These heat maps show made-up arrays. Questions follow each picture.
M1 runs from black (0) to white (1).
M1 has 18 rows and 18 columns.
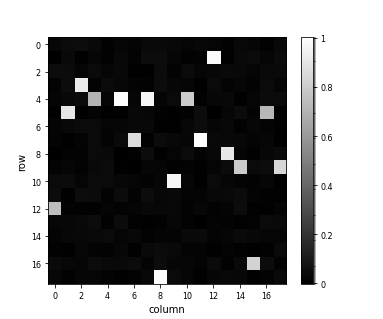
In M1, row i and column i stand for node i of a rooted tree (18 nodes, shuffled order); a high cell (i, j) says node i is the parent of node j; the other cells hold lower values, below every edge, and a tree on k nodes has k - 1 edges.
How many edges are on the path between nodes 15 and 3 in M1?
4
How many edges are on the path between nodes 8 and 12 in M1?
7
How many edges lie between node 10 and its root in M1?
1
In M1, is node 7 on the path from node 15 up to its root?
no
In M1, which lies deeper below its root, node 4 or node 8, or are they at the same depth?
node 8
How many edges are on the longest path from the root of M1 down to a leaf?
5
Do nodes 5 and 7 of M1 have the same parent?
yes
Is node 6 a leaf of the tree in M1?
yes
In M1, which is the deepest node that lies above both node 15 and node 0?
5
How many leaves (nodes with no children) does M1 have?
7
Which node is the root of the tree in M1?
4
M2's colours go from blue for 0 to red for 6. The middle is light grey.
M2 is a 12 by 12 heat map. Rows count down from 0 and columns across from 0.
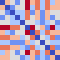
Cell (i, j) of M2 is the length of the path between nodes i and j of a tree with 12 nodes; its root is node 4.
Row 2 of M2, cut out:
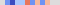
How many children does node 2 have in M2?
2
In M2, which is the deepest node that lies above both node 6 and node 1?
2
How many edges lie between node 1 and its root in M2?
3
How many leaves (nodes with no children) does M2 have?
6
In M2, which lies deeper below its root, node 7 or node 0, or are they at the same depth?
node 0
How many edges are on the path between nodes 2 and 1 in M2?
1
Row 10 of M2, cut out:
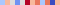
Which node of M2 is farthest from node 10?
5
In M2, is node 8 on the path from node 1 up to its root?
yes
